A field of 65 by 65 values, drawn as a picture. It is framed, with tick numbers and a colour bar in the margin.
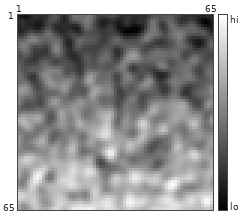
Slope: up to the bottom. Grain: blotchy. Stripes: none. Average level on the scale: 50%. Odd rows or columns: none. Lone odd cells: none.
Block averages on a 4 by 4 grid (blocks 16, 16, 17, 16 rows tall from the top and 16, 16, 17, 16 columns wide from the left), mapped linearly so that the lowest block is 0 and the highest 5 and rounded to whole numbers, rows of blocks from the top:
0000
2211
3433
5555
